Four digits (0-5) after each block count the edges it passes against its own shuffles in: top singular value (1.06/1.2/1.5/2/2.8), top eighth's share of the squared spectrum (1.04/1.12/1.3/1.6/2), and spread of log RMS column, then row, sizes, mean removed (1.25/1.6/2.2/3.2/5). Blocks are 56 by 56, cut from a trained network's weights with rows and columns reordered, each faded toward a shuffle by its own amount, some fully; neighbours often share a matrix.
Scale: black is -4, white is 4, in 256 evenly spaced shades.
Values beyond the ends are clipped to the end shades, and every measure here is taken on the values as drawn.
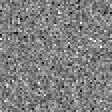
0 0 0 0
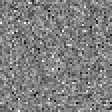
0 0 0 0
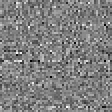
3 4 1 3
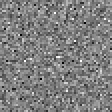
0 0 0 0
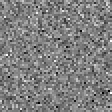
0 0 0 0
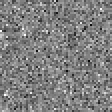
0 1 0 0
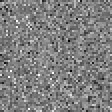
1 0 0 0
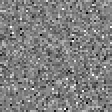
0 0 0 0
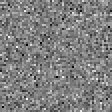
0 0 0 0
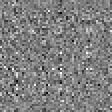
3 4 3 2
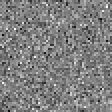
1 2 0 0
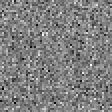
1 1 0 0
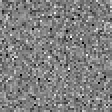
1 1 0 0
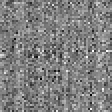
3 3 0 2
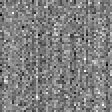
3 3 1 1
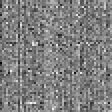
3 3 1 2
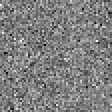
1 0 0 0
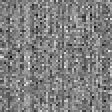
3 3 1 2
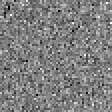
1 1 0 0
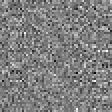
3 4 2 2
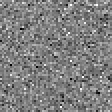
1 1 0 0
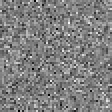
1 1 0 0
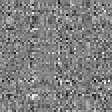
3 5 3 3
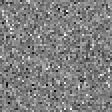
1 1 0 0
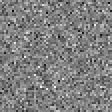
1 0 0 0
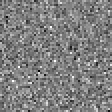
1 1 0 0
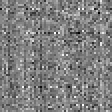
3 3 1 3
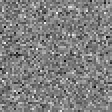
2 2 0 1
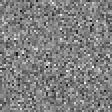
1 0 0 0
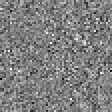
2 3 1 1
